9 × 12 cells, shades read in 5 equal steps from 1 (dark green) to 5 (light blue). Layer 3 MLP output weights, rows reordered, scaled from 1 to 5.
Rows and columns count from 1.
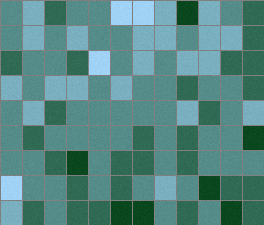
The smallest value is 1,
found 7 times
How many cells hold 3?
49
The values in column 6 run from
1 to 5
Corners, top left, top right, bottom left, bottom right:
3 2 4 2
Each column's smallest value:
2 2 2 1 2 1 1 3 1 1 1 1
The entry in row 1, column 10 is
4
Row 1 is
3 4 2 3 3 5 5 4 1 4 3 2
